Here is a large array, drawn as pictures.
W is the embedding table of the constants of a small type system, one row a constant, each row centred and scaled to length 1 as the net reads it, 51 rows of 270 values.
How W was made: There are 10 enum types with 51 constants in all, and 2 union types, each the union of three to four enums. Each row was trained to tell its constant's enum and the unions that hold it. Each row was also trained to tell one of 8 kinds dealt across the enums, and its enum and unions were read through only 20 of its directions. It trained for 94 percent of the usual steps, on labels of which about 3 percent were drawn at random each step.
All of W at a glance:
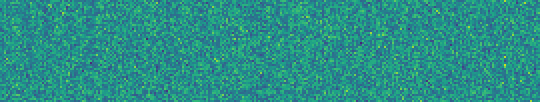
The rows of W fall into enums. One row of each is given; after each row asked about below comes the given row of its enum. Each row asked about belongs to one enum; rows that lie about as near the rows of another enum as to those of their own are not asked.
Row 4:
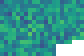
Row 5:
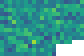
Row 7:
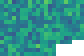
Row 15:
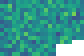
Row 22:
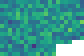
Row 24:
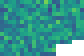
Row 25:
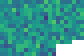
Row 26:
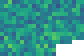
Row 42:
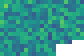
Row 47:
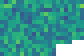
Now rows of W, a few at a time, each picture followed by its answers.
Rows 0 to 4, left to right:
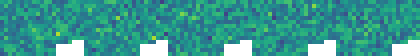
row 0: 4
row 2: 7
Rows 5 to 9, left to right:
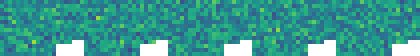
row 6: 25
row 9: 24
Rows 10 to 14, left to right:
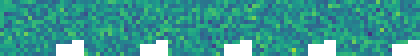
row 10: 26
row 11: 24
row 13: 26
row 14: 22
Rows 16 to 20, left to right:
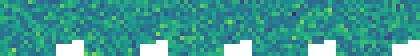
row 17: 24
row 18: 22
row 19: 42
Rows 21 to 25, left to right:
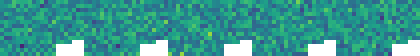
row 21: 22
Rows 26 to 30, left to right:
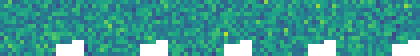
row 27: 15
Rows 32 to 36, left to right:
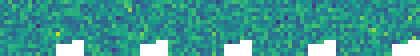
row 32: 7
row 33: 4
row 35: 4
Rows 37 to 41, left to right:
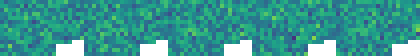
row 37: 22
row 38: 15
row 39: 24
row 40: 7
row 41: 24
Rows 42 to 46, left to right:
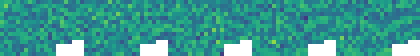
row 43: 26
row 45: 4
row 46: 4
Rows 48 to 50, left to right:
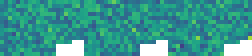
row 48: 7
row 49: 26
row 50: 22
